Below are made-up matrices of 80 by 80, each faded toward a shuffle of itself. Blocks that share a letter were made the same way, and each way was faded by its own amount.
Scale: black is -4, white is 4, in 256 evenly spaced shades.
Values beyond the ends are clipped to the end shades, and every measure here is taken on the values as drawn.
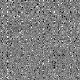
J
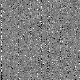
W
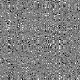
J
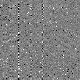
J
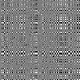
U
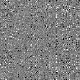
J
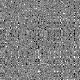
J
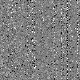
W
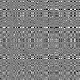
U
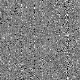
W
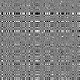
U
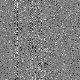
W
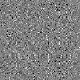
J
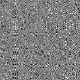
J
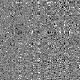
J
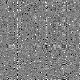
J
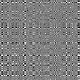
U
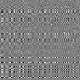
U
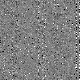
W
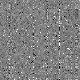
J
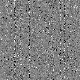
W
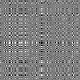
U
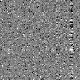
J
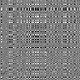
U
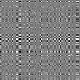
U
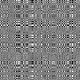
U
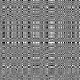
U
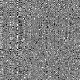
J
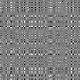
U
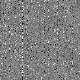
W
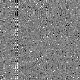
J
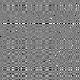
U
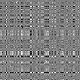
U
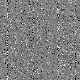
W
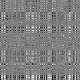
U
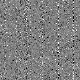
W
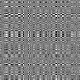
U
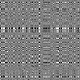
U
